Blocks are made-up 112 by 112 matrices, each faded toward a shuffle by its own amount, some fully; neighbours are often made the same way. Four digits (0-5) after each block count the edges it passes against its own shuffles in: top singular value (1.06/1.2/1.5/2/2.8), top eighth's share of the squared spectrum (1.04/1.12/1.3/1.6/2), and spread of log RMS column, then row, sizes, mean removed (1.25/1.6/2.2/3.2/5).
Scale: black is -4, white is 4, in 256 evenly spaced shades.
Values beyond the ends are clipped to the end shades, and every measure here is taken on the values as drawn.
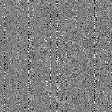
4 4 3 1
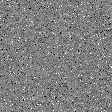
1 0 0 0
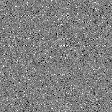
3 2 0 2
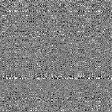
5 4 2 4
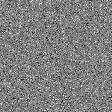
2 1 0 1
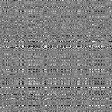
5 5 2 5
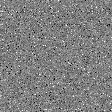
2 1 0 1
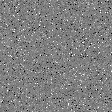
0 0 0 0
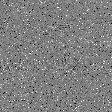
2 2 0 1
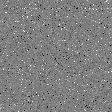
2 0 0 0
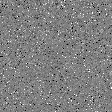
1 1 0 0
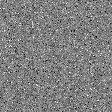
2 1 0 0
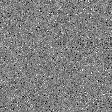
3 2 0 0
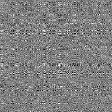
5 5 3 4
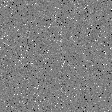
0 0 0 0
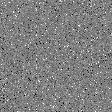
1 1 1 0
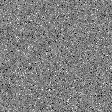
2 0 0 0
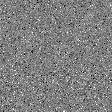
0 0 0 1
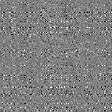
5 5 3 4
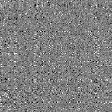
4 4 2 3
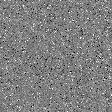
1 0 0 0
